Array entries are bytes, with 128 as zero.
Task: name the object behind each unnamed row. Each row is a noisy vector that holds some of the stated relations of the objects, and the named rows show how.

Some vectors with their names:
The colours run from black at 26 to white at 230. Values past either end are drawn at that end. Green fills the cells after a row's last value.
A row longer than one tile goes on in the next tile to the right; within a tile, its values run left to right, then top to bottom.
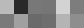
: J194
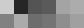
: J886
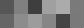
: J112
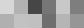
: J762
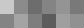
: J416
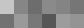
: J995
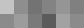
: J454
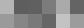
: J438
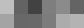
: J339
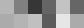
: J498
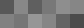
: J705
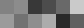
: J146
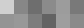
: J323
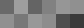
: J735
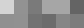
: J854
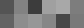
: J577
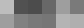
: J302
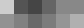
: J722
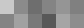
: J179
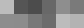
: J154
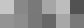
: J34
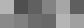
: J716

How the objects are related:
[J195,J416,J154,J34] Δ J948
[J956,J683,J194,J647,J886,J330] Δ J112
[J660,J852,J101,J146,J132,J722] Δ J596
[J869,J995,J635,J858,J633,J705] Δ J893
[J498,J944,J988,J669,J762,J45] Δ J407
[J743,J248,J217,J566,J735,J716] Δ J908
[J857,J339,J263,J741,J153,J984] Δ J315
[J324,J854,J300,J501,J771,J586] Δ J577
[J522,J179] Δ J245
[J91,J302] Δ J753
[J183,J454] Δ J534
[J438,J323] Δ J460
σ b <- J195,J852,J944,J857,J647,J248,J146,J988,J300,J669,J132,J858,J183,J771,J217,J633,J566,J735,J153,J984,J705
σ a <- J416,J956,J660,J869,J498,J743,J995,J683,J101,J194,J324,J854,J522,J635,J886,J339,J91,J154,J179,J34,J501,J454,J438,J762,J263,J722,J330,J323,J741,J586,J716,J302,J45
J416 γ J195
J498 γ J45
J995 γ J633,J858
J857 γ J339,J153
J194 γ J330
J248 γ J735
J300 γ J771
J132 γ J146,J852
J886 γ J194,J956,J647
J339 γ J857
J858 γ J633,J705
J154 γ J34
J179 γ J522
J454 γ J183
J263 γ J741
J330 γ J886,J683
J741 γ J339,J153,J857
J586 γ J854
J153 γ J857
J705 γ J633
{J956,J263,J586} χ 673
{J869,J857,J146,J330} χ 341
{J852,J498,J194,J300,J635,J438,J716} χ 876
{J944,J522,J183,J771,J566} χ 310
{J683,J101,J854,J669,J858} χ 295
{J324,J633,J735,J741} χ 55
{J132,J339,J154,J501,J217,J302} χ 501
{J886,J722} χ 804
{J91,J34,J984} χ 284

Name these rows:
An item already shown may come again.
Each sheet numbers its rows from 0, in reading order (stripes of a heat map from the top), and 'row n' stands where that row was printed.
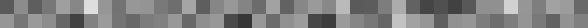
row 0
J195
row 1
J324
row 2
J633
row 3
J633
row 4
J438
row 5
J217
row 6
J101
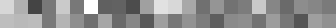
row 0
J45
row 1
J330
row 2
J741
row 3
J995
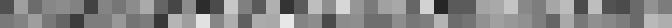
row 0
J858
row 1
J984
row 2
J944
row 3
J988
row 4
J854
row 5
J886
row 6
J34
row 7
J154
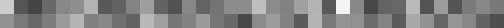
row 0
J722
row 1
J586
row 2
J248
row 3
J91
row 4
J869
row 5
J153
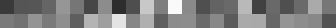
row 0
J300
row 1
J944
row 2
J869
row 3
J183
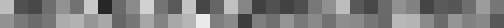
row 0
J501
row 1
J956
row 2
J669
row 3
J132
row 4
J154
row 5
J566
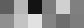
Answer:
J407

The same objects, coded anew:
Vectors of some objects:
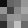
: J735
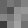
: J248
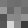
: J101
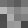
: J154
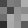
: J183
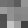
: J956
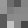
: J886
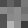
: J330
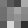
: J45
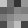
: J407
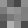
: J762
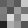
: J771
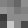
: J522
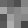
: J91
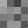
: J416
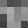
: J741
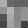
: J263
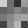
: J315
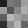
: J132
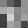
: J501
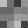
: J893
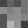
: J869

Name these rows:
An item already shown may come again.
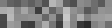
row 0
J339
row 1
J195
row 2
J586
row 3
J153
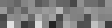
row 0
J683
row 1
J498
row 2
J34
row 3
J956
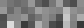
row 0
J101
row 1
J995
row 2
J586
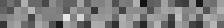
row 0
J647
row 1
J34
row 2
J300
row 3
J566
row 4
J183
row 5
J633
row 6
J324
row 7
J132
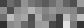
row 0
J984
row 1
J154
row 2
J854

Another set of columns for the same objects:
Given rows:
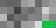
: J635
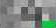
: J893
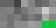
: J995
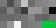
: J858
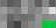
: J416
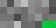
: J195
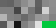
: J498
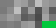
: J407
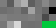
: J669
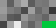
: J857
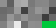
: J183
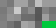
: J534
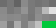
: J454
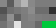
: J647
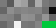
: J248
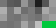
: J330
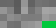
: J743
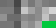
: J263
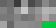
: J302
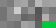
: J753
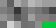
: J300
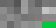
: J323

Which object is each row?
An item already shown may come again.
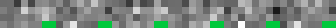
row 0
J339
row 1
J153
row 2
J154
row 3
J956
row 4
J735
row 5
J153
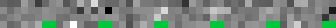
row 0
J683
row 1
J984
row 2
J586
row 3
J995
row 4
J854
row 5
J566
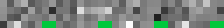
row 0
J857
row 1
J741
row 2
J183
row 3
J153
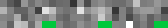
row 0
J34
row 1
J339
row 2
J633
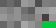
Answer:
J522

